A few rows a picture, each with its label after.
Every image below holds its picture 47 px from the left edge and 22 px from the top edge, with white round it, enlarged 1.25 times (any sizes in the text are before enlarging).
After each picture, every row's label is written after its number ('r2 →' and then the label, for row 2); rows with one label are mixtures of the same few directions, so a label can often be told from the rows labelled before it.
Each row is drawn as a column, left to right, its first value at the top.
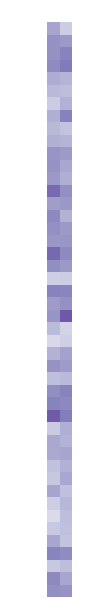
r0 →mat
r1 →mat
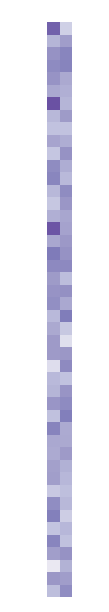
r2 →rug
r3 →mat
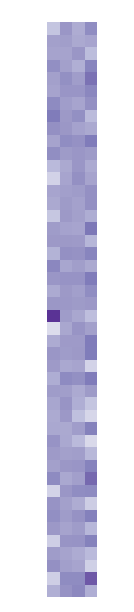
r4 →mat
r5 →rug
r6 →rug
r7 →rug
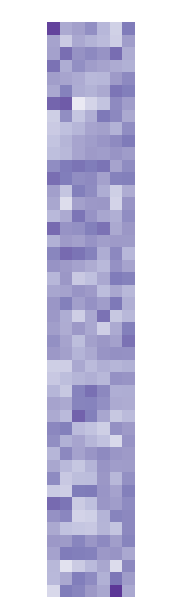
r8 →rug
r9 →rug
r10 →mat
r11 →mat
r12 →mat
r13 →rug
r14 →mat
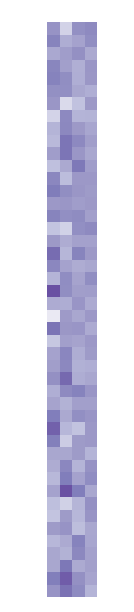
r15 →mat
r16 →rug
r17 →mat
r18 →rug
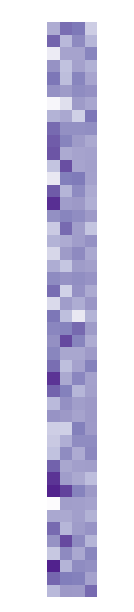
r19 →rug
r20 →mat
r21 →mat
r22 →rug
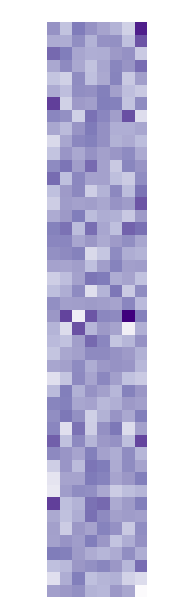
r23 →rug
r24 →mat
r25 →mat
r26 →mat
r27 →mat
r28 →mat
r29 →mat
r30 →rug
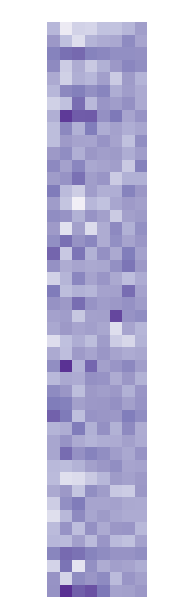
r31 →mat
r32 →rug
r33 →rug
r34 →rug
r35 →rug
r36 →mat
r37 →mat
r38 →mat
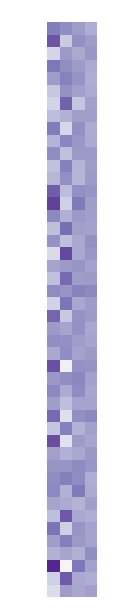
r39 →rug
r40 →rug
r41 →rug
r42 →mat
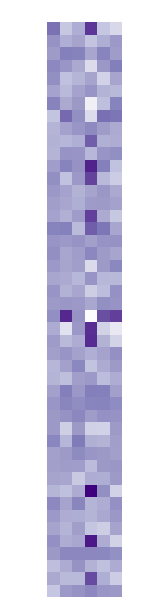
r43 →rug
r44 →mat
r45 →rug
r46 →mat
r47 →mat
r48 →mat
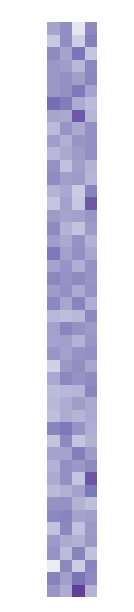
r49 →rug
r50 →mat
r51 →rug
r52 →rug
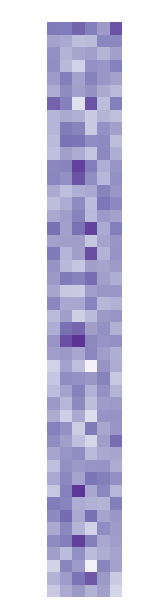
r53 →rug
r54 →mat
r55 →mat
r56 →rug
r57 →rug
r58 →rug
